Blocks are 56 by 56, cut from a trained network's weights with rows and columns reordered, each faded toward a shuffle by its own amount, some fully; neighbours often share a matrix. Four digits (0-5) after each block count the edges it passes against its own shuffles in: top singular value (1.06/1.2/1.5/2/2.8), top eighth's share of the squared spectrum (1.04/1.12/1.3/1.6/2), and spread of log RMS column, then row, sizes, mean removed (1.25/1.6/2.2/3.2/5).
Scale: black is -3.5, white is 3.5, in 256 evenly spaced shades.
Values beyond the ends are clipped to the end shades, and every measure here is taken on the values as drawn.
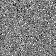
0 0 0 0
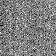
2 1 0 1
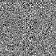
3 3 2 1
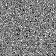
0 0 0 0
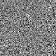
3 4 2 2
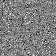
0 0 0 0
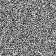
0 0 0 0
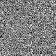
3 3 1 0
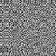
4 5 3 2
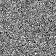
0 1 0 0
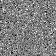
0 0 0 0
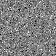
0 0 0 0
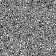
1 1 0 0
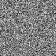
2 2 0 0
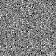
2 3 1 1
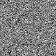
3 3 2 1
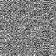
4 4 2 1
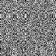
4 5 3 2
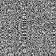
3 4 2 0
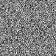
3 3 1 0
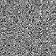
3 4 2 2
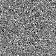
1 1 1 0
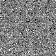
1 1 1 0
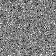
1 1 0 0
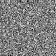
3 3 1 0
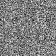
2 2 0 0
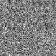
3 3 1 0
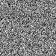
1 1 0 0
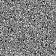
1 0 0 0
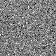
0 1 0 0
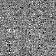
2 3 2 0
